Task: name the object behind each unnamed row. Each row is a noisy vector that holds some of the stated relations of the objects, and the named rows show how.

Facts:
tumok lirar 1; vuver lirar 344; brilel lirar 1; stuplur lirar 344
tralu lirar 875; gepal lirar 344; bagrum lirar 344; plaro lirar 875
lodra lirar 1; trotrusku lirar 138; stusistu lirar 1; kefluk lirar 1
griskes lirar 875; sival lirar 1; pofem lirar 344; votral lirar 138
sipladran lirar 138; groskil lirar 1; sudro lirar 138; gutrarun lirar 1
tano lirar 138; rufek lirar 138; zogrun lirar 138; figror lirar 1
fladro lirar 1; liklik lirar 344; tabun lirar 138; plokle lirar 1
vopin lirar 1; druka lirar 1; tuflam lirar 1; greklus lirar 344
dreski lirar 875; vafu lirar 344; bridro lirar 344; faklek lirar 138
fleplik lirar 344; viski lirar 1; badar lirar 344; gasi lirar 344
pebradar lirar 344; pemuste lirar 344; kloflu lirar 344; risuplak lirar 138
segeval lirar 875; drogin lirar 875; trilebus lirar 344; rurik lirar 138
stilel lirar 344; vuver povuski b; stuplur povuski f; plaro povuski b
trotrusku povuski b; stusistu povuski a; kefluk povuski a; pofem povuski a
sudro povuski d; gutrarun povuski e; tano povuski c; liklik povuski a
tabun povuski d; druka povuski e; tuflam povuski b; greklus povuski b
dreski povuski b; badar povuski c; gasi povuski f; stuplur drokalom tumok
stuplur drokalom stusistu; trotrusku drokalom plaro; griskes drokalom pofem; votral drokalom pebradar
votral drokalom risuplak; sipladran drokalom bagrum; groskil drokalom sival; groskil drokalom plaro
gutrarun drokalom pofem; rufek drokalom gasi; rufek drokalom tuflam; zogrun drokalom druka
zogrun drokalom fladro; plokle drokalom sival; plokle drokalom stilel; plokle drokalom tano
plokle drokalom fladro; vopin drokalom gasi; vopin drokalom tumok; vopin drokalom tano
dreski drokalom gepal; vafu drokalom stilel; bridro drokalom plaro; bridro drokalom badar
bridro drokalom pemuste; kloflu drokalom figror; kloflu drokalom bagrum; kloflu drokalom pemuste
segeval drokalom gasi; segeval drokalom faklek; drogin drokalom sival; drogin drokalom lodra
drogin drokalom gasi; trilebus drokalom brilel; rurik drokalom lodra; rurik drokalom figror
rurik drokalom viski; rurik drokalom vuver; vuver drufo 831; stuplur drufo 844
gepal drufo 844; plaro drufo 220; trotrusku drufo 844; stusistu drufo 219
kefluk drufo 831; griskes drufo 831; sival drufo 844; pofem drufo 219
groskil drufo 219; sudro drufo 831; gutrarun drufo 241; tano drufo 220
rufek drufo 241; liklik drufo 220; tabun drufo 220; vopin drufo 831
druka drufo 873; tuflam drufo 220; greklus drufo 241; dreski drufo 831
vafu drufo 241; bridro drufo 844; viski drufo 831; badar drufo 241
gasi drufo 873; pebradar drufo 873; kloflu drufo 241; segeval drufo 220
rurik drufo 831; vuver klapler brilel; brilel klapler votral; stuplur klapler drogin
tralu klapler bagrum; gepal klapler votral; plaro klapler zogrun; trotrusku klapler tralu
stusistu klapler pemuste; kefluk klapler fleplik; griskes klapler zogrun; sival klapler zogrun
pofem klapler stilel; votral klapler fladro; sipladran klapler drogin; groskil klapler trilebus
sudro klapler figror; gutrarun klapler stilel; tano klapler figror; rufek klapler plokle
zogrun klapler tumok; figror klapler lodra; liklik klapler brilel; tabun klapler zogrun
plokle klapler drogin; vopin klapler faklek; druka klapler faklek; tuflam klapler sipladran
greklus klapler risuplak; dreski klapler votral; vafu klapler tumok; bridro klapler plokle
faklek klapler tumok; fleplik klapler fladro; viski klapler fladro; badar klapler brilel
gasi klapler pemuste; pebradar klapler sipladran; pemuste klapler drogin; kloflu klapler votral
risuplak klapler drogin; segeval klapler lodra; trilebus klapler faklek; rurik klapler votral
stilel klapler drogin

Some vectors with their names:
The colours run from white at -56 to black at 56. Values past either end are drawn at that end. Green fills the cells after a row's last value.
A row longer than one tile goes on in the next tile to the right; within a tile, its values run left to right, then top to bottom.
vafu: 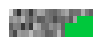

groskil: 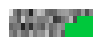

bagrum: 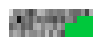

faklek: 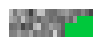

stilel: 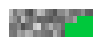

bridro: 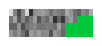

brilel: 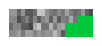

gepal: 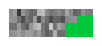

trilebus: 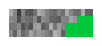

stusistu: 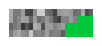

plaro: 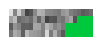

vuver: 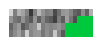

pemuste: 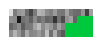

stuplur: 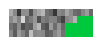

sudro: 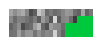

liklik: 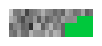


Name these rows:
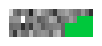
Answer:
plokle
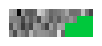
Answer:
gutrarun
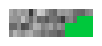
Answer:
sival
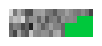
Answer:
segeval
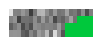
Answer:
sipladran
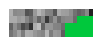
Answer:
tuflam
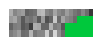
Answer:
tabun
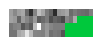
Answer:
gasi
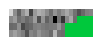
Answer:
trotrusku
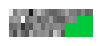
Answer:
drogin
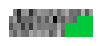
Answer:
kloflu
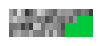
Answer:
tano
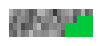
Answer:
kefluk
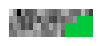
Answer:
greklus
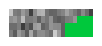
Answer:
zogrun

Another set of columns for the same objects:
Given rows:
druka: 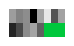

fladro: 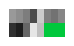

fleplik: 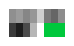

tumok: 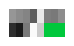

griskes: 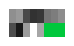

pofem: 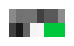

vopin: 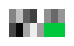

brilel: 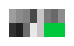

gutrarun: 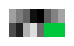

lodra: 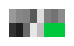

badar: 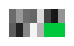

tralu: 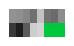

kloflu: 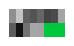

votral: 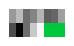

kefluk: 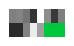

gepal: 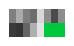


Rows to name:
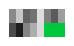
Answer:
rurik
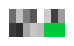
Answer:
gasi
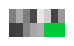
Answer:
pebradar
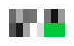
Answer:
tano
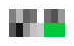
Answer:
stuplur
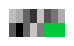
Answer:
groskil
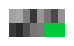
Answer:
plaro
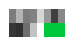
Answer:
sudro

